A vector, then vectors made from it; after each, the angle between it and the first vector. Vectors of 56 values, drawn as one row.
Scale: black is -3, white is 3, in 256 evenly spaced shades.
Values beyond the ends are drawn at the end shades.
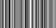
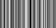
nearly opposite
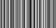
nearly opposite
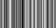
partly opposed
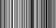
orthogonal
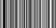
partly opposed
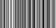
partly opposed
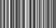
nearly opposite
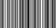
orthogonal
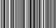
nearly opposite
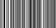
nearly opposite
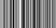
partly opposed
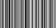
nearly parallel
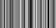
partly opposed
